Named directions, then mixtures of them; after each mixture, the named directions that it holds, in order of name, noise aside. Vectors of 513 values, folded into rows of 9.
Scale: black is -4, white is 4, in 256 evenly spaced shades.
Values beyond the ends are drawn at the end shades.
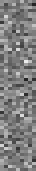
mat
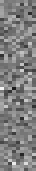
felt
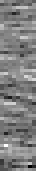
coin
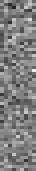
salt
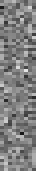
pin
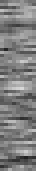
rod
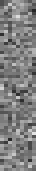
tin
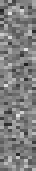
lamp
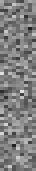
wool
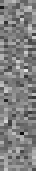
pin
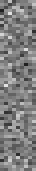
lamp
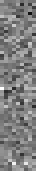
felt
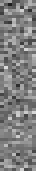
lamp, salt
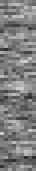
rod, wool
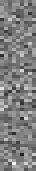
felt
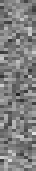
lamp, pin, tin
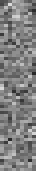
tin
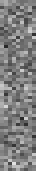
felt, pin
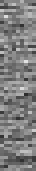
mat, rod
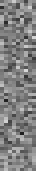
pin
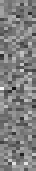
felt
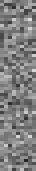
salt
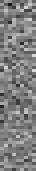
salt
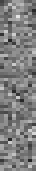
tin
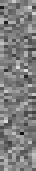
pin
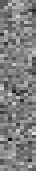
tin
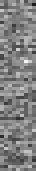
mat, rod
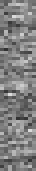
rod, tin, wool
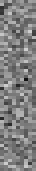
lamp, mat, pin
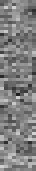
rod, tin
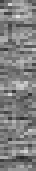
rod, tin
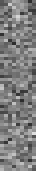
tin
